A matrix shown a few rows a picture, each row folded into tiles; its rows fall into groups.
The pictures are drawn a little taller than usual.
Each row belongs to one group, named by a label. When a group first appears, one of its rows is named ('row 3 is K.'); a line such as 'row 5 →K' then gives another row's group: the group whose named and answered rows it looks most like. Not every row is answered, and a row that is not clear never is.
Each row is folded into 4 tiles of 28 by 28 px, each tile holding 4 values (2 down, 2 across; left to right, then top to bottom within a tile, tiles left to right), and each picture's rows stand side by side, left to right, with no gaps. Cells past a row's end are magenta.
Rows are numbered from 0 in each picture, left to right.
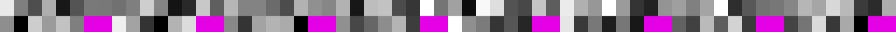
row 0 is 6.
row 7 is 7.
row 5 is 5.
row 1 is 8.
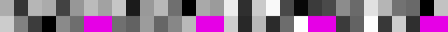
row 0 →8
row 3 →7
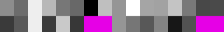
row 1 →5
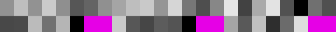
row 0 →7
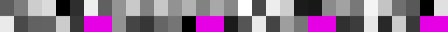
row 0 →8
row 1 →5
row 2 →7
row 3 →7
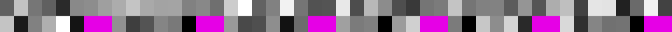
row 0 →6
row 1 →5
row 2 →5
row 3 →8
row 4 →6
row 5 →8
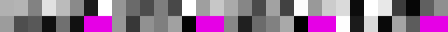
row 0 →5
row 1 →6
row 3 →8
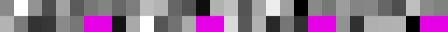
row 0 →5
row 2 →8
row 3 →6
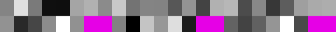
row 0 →6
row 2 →6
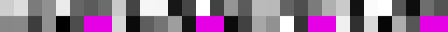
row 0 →5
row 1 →8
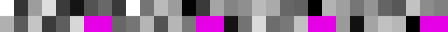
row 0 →8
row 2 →7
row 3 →6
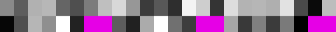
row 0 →7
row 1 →6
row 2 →5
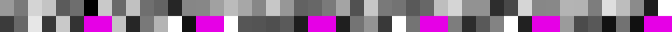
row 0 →7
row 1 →6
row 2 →5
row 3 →7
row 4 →6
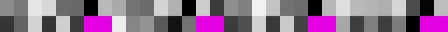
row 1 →8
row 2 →7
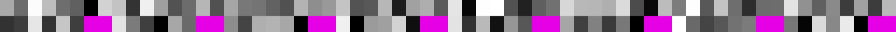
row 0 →7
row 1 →8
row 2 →6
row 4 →8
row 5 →5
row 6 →5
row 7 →6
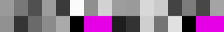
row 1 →7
